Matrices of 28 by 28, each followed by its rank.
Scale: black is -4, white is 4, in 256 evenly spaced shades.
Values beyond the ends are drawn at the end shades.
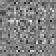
five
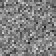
full rank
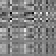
two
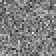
full rank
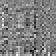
five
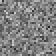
full rank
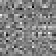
five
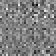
five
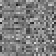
five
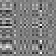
two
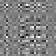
two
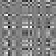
two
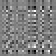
two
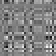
two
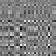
two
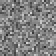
full rank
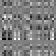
two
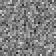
full rank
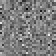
five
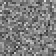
full rank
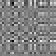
two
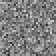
full rank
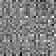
five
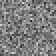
full rank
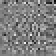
five
